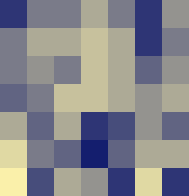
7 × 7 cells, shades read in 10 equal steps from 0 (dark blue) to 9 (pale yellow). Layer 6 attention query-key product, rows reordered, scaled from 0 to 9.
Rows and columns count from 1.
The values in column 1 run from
1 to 9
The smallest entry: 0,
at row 6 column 4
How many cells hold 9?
1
